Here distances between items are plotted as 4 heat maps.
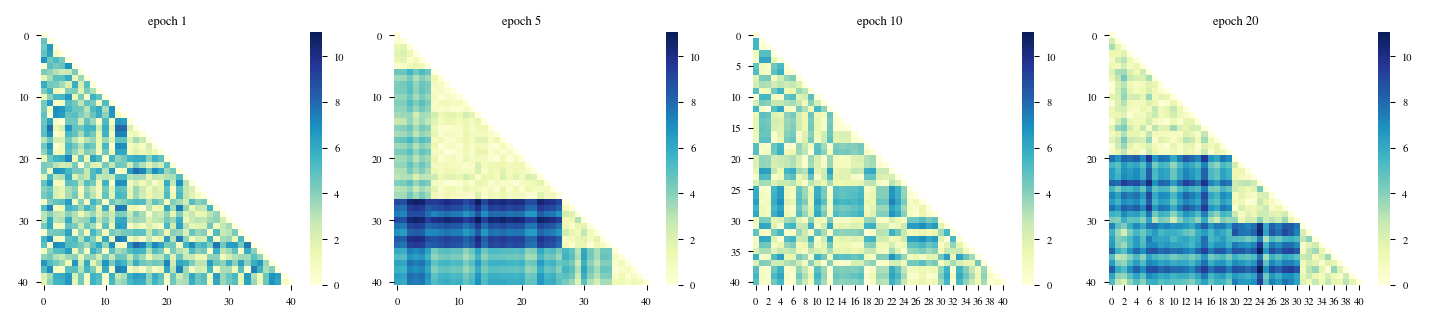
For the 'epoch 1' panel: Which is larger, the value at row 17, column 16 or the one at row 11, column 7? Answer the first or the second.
the second
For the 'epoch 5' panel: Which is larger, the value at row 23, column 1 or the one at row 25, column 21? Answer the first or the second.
the first
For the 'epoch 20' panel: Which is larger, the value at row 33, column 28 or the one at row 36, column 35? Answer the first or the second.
the first
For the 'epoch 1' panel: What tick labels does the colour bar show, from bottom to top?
0, 2, 4, 6, 8, 10
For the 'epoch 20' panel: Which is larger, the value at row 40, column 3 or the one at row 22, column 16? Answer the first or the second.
the second
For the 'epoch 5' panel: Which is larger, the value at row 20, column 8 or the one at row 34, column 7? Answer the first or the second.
the second
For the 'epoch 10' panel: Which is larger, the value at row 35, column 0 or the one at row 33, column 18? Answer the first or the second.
the second
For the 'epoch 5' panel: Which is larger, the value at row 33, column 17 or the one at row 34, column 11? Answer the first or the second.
the first
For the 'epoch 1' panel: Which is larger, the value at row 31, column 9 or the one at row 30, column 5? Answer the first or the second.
the second
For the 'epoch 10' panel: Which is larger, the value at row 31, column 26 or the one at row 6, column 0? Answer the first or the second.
the first
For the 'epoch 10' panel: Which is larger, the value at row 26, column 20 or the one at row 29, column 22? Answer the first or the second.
the second
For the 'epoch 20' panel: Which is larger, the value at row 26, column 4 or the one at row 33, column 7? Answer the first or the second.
the first
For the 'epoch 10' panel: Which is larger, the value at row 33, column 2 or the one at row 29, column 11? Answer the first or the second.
the first
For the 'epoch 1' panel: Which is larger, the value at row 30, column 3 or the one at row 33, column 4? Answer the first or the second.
the second
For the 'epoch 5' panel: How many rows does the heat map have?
41
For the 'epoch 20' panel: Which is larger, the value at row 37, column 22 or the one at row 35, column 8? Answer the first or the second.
the second
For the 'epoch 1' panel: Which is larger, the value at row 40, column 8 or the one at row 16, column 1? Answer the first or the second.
the second
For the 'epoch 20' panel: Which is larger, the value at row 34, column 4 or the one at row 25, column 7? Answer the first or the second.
the first
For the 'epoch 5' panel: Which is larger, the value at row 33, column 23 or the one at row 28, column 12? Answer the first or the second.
the first
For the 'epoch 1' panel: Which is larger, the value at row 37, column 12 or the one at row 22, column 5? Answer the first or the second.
the first
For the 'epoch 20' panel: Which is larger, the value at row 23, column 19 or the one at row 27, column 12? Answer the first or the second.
the second
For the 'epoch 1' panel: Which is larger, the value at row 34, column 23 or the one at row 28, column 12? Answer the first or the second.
the second
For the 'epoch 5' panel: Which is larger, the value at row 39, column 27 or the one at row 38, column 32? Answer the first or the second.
the first
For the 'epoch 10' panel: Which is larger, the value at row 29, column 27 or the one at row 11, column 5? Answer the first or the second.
the second
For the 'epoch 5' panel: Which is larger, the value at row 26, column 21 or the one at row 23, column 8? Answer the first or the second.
the second
